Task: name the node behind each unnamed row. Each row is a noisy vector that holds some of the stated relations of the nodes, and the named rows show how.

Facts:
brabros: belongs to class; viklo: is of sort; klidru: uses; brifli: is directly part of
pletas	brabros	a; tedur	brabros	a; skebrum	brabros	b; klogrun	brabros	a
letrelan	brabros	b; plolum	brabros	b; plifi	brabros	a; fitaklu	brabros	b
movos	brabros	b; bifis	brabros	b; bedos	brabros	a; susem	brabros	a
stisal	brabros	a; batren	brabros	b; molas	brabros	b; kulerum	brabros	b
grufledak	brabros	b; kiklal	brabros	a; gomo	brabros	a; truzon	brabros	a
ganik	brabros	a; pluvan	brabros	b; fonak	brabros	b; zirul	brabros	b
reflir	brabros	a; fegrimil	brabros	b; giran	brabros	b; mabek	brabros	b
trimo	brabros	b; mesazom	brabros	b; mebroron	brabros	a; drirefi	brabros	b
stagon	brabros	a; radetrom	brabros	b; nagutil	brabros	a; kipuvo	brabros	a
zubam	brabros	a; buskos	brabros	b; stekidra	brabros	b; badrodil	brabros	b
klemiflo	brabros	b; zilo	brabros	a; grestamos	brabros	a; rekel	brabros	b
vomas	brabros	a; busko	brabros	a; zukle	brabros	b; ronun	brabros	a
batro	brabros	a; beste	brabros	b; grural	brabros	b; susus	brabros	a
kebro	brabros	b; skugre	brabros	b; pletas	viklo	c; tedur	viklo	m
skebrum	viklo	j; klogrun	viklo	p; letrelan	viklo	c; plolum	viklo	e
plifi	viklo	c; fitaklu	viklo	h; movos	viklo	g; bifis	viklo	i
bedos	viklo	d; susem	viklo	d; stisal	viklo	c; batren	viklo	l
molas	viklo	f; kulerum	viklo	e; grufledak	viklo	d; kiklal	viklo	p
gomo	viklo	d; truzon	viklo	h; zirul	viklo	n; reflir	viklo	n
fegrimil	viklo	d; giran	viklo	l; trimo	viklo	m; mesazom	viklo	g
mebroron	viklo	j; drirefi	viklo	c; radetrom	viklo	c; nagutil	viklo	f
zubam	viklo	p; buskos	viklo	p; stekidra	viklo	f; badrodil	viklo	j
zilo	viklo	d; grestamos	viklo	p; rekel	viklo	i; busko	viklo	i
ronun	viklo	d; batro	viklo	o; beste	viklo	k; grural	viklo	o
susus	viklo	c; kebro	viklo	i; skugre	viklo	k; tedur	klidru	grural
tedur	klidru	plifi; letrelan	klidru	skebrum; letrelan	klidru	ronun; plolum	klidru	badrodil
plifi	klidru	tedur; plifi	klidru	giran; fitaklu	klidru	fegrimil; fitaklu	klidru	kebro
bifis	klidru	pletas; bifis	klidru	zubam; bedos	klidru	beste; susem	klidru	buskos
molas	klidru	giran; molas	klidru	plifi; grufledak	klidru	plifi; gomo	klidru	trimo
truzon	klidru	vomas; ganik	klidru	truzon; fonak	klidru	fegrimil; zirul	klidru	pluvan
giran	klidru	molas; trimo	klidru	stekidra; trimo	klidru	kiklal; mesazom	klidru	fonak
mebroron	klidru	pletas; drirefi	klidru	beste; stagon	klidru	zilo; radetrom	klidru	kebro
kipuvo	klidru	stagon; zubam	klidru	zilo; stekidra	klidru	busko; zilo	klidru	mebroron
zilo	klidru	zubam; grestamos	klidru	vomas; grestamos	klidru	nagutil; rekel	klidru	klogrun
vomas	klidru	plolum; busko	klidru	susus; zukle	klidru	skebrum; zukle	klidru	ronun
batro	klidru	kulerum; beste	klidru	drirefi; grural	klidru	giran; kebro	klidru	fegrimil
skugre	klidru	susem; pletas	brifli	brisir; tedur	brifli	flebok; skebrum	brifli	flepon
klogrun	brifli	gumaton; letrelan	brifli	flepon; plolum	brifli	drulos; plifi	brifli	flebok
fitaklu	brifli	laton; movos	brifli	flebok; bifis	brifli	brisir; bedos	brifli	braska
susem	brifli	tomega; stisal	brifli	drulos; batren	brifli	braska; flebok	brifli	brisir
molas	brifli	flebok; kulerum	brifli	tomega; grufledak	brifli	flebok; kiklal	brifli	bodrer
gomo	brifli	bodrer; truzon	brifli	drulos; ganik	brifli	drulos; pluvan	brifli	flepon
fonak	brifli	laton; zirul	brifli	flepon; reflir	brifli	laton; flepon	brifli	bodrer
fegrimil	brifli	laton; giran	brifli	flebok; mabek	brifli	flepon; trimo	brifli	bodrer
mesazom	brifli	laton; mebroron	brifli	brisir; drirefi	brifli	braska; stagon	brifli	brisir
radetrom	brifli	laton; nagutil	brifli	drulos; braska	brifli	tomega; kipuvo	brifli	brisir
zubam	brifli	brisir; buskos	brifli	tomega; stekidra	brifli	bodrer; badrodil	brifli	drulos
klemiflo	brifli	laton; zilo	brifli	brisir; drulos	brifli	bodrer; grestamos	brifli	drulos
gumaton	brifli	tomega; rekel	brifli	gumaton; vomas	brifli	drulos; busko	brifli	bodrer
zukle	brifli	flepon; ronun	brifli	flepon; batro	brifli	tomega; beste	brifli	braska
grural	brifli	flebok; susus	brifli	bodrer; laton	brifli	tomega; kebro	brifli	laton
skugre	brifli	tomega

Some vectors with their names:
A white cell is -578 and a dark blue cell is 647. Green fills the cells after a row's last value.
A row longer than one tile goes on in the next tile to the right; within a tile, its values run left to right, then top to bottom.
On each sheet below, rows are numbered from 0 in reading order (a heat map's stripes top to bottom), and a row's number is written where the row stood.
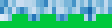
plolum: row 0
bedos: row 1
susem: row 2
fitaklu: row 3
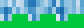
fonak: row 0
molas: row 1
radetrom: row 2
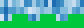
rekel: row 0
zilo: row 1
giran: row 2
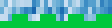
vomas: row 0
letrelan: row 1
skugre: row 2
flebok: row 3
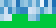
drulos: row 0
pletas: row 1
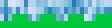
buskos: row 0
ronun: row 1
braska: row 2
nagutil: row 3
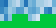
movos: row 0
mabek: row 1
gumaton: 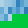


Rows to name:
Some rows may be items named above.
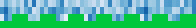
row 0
drirefi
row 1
grestamos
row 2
zirul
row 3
fegrimil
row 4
batro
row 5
radetrom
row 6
plifi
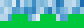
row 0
susus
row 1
zukle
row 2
giran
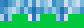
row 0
grufledak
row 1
rekel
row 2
skugre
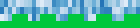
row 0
plolum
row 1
buskos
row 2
plifi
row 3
flepon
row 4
kiklal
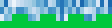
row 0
badrodil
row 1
gomo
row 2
bifis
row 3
zubam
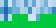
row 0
mesazom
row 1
truzon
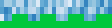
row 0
kulerum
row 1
reflir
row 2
kiklal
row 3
tedur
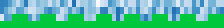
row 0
grural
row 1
ronun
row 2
stisal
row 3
skebrum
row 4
beste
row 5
reflir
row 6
beste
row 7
ganik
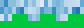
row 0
stekidra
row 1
kiklal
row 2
pluvan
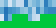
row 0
kebro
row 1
bodrer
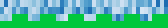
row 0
grestamos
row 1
busko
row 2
letrelan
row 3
trimo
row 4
klogrun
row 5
mebroron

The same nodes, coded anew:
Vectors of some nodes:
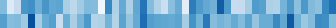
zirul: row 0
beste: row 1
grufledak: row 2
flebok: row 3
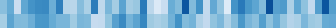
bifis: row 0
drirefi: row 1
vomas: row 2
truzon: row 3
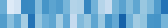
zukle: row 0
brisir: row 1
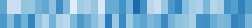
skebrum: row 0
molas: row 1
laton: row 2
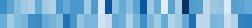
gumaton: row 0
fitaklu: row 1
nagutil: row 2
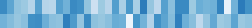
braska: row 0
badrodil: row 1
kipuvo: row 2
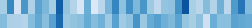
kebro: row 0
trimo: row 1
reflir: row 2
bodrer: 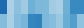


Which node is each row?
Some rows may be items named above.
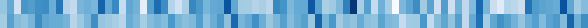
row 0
bifis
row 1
ganik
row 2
skugre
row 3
skugre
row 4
stisal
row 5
fegrimil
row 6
skugre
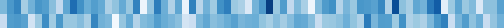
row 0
zubam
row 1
tedur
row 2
mesazom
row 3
stisal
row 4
rekel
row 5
pletas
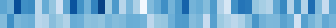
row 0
truzon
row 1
stisal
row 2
busko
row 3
plolum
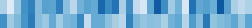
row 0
stekidra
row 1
grestamos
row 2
grufledak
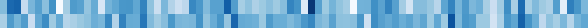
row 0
plifi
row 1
giran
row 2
skugre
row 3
buskos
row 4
grural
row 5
letrelan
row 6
ronun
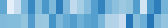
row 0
trimo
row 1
batro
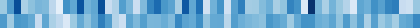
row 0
susus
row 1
klogrun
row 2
gomo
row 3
buskos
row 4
movos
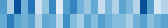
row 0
gomo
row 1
kulerum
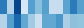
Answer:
kiklal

